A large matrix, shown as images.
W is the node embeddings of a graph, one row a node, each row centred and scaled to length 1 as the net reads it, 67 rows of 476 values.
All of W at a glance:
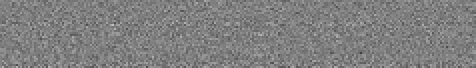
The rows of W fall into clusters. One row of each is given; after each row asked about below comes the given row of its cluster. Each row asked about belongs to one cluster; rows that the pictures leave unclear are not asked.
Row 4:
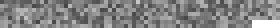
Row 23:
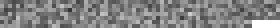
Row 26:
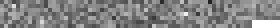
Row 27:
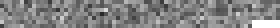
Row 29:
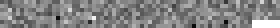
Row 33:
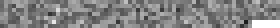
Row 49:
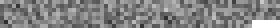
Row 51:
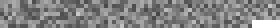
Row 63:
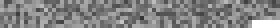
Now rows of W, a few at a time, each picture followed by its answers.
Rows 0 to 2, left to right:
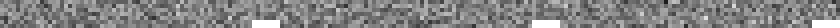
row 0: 26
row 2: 51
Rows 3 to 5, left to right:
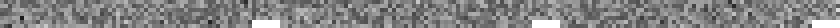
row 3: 4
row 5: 51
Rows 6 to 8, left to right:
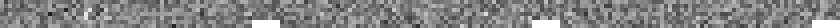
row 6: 23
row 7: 63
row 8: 49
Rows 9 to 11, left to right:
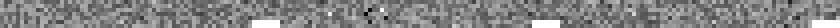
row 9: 63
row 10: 23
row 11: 26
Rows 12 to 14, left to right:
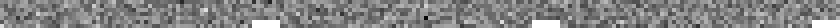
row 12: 27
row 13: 33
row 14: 51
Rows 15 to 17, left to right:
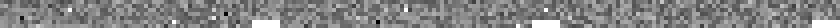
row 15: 4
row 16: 23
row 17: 29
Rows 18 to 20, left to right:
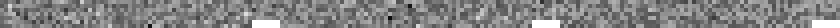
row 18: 49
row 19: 27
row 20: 26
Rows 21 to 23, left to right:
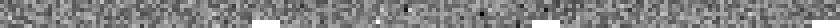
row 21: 29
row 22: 23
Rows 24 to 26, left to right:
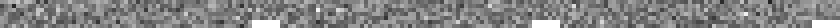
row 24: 33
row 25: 33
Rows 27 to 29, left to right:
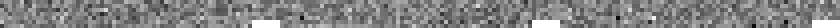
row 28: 4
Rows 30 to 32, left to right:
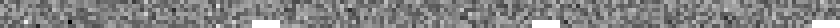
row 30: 26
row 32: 49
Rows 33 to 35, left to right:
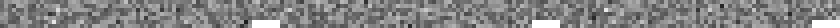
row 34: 33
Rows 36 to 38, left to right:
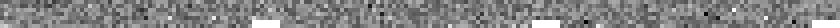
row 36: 4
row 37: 27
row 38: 26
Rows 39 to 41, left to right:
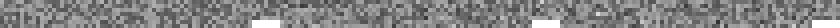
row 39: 63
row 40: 4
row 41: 27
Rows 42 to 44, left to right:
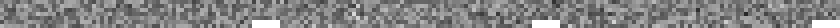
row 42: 27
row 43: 23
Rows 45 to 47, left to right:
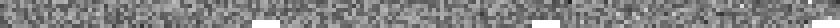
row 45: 49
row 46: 23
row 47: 63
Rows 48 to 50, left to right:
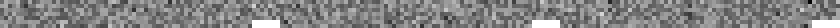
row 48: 51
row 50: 63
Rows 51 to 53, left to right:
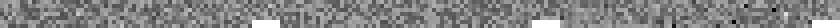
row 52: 63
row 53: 4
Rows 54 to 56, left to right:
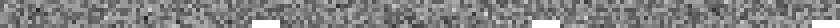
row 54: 33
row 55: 49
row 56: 27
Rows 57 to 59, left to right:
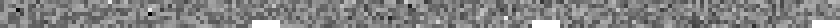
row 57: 33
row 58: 27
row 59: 26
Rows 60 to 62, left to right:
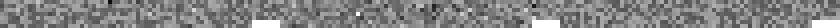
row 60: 33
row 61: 51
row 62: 63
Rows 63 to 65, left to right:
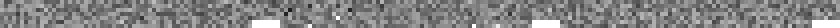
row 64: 29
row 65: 29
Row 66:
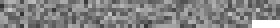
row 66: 33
